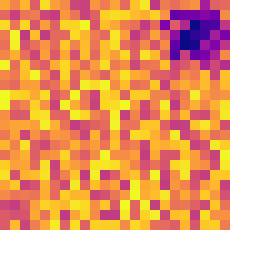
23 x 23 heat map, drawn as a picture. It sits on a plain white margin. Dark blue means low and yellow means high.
Dips: one, in the top right. Ninth with the lowest average: top right. Mirror symmetry: none. Average level on the scale: 70%.
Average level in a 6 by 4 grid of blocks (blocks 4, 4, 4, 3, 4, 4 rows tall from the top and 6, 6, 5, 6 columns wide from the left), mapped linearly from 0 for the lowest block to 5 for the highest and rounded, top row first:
4440 | 4541 | 4544 | 4444 | 4544 | 4454
